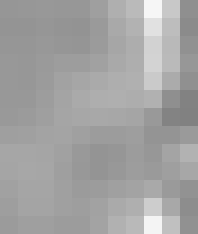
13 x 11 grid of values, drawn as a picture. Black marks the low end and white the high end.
The left part is calmer, up to a seam about 70% of the way across. The ninth with the highest average is the top right. The top left is the calmest part.
